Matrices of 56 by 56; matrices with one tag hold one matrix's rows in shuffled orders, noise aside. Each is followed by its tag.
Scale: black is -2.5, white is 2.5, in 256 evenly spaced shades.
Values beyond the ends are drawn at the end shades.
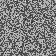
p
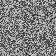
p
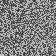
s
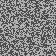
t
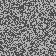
s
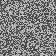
t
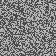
s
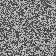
t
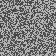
s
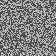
s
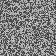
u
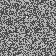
u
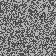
s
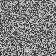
u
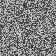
p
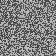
u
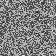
t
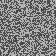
u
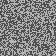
u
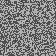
u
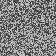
u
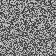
p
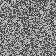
p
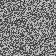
s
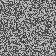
u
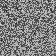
u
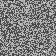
u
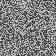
t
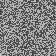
p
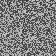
p
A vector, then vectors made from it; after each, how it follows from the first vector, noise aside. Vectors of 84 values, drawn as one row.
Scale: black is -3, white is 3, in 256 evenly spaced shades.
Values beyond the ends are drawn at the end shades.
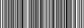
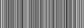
shrunk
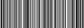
negated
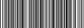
copied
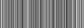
shrunk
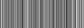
shrunk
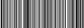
negated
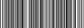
copied
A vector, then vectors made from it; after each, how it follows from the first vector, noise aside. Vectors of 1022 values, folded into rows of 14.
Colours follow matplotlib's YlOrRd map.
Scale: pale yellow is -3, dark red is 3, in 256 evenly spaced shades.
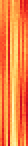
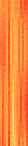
shrunk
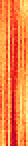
negated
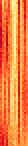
reversed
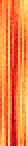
negated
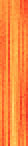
shrunk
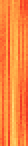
shrunk
